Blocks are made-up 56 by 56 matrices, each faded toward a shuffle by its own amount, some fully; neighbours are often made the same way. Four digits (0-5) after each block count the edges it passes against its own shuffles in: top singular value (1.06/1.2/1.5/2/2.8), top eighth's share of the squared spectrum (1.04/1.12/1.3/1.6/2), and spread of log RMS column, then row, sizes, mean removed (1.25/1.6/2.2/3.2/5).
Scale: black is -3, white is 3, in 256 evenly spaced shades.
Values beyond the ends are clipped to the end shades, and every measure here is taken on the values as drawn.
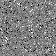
2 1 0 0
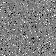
0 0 0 0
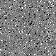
2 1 1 0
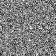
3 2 0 1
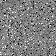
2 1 0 0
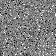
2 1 0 0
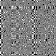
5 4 3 2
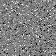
1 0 0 0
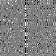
4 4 2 1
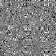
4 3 1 2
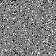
3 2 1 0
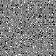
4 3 2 1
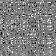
4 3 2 2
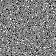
1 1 0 0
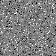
2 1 0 0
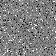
1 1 0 0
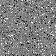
2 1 0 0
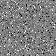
0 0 0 0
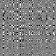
4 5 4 3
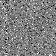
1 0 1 0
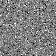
0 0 0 0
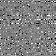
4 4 2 3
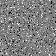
2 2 0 0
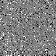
2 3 1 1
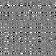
4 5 2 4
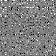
3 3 1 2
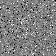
0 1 0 0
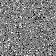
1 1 0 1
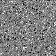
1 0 0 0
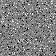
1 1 0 0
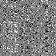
4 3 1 2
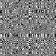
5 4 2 3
